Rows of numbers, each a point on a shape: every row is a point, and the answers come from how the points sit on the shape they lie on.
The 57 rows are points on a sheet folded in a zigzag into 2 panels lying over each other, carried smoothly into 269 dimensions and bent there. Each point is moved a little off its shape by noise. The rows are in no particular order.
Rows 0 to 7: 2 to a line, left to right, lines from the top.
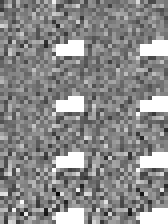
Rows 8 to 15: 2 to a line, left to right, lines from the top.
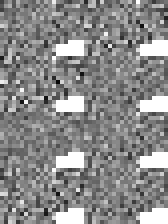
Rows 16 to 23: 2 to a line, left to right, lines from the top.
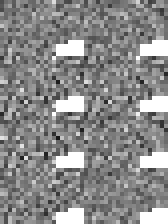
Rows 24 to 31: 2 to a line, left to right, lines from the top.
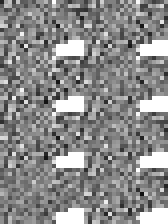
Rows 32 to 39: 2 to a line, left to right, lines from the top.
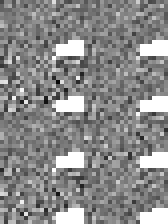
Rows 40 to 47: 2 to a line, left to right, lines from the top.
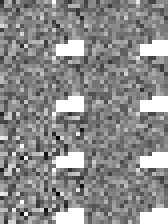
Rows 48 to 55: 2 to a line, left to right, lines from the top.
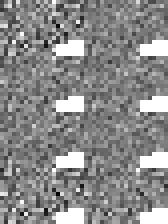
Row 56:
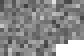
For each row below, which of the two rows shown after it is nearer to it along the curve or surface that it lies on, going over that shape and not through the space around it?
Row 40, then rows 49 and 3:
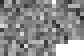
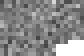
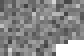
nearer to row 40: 3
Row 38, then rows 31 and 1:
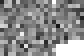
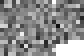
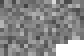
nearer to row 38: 31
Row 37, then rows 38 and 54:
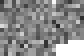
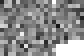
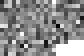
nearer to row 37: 54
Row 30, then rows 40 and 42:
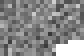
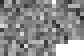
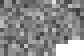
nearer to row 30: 42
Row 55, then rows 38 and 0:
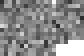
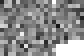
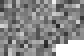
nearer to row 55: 0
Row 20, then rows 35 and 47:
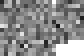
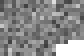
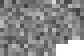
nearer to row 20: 35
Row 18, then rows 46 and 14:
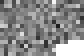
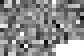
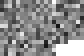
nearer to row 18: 46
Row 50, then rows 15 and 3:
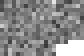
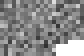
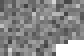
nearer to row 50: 3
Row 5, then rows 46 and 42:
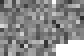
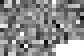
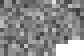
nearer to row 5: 46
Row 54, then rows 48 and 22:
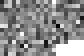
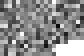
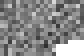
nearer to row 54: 48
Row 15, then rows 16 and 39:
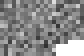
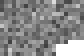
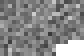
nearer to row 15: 39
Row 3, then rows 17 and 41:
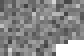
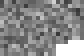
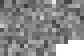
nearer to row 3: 41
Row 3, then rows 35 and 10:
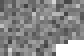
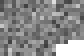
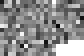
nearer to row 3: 35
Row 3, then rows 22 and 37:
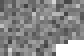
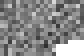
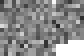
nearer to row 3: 37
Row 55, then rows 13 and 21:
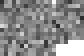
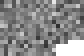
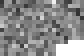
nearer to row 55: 21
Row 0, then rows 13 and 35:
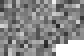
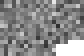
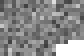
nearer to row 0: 35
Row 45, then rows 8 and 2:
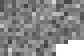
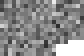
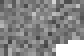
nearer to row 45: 8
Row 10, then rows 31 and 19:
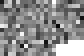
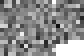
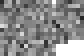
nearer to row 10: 19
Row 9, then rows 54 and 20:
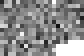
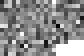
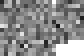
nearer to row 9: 54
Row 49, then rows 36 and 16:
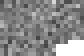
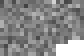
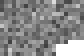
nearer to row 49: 36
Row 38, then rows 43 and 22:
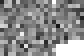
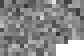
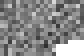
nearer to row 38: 22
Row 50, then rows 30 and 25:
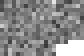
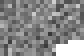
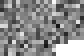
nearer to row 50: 25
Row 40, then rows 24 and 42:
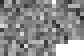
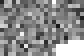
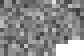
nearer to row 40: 24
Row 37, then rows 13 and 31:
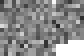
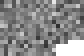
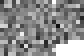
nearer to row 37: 31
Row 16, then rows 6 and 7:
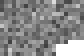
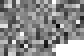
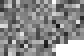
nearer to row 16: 7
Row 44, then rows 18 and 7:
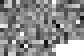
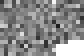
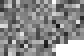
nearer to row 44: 7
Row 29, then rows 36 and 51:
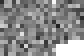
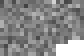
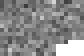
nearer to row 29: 36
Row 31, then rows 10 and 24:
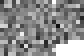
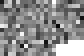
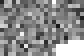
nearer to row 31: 24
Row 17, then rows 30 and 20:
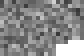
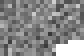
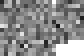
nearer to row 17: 30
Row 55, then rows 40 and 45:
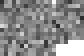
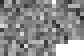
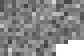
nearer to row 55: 40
